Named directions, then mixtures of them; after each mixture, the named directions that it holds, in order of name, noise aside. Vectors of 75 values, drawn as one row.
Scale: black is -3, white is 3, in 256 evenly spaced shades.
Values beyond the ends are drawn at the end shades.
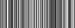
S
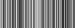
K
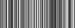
S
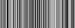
S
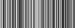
K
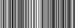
K, S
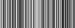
K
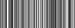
S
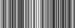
K, S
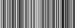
K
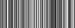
S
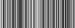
K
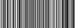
K, S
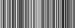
K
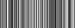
S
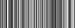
S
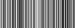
K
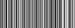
K, S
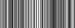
K, S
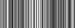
K, S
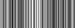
K, S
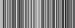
K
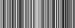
K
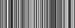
S
